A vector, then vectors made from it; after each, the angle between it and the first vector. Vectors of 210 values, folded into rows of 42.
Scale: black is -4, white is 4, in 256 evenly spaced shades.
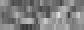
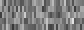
orthogonal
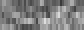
nearly parallel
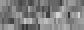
nearly parallel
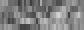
nearly parallel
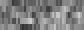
nearly parallel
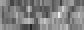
nearly parallel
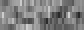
nearly opposite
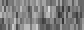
partly opposed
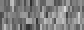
partly aligned
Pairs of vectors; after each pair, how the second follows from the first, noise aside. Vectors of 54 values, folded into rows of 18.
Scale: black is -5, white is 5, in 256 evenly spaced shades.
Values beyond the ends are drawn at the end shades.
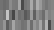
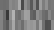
sign-scrambled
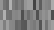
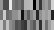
scaled up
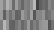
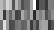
scaled up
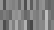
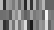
scaled up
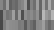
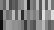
scaled up
